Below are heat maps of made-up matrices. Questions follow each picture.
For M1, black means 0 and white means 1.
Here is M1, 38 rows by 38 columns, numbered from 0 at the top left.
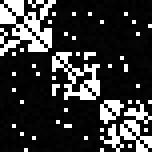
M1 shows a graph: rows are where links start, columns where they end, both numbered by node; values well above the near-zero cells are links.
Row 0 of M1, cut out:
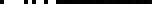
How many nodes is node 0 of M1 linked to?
10
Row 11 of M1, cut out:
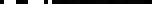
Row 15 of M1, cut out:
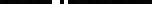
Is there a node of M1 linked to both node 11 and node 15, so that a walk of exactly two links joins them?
no
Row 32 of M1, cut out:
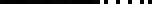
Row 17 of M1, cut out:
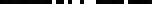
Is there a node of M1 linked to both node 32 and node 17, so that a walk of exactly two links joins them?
yes
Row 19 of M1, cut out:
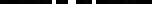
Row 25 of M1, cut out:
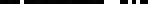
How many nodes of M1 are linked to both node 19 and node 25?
0
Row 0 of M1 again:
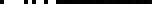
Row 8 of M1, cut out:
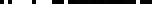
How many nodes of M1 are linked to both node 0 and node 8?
8
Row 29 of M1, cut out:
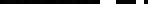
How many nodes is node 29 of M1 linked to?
7
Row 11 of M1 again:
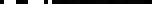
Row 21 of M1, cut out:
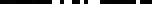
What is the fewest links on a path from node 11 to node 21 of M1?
3
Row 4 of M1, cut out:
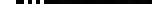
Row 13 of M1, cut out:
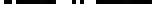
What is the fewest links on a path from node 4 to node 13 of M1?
2
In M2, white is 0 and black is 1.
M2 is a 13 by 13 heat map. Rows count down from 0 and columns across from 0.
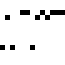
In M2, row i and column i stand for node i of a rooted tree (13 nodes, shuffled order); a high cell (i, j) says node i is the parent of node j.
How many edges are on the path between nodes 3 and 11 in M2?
3
